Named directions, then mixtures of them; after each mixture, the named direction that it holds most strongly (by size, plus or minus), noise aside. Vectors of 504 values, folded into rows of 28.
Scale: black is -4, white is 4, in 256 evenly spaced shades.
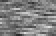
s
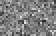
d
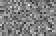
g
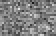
g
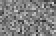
d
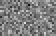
g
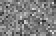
d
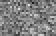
g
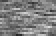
s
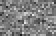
d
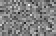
g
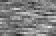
s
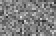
d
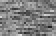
s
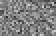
g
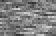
s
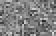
d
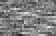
s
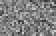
d
